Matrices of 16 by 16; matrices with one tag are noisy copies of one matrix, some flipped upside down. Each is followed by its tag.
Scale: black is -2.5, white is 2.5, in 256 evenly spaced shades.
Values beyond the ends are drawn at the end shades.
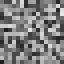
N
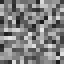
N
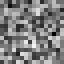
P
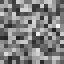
P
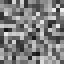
N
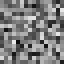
N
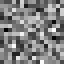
N
